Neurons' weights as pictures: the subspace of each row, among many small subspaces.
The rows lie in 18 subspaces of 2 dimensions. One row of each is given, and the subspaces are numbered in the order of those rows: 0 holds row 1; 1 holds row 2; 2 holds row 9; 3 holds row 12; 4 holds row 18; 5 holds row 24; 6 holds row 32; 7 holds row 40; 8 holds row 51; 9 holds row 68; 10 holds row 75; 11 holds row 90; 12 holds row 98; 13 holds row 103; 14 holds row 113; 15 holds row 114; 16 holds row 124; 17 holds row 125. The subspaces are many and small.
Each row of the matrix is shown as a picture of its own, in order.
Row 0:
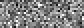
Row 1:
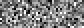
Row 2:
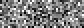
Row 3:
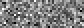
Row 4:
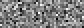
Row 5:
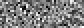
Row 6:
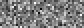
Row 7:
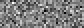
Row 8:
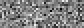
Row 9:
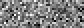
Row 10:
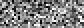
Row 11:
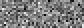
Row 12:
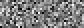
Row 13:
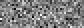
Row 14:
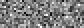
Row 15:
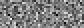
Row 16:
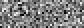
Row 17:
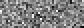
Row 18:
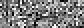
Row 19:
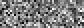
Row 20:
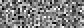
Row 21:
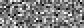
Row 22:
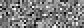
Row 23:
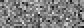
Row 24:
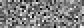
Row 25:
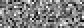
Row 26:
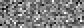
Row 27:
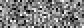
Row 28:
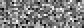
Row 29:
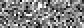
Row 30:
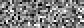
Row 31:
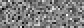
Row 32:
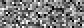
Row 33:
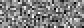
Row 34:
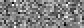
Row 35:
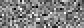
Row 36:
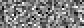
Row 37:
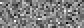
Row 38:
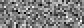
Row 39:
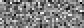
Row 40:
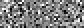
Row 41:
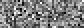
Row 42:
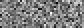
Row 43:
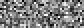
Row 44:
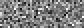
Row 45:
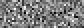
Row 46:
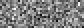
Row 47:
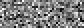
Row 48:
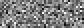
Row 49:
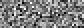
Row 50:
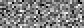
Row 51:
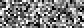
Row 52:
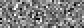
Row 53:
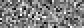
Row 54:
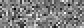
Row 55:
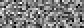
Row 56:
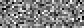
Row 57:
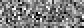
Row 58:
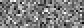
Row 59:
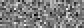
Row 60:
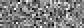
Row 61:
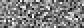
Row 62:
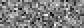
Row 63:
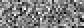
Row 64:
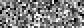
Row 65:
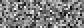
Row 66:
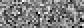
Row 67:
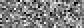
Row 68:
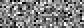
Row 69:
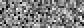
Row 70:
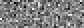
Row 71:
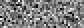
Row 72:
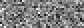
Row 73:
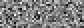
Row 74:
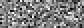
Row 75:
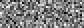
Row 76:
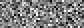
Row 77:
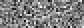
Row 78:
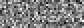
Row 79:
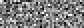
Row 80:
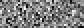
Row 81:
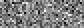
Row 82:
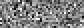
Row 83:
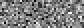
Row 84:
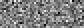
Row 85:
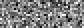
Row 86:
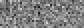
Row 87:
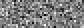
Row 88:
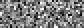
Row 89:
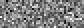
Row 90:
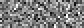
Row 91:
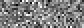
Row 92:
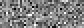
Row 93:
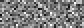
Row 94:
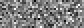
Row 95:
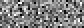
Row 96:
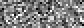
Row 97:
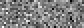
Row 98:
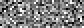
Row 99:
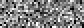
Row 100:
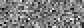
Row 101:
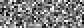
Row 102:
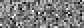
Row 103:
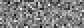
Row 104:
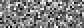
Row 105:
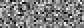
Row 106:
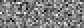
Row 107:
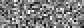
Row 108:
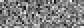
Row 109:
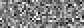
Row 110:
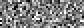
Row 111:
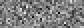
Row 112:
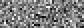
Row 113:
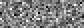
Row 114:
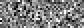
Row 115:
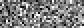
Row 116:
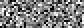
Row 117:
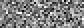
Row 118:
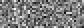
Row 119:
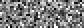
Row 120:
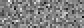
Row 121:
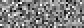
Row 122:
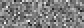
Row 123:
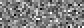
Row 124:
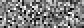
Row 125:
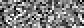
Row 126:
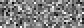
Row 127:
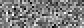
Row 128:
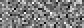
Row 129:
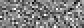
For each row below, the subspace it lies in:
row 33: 8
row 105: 9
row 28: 6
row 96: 17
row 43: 7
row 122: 2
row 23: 5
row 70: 13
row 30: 2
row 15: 9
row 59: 12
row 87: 6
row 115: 5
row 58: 10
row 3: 8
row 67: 12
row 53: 0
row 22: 4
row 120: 11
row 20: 6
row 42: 11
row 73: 15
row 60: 12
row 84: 12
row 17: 5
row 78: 14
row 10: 2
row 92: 4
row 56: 12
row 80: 16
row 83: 2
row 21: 9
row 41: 17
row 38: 9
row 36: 17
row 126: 3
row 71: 16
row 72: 17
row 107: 6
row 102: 9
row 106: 13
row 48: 10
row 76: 14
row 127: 4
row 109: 14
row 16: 7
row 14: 7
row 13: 0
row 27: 1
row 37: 14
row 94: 15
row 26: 12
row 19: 8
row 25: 14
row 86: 3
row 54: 4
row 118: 6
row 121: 7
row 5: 16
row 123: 14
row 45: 16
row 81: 13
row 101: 3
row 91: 2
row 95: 7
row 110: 15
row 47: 17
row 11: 1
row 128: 11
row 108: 5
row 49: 4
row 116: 3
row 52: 15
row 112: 2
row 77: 8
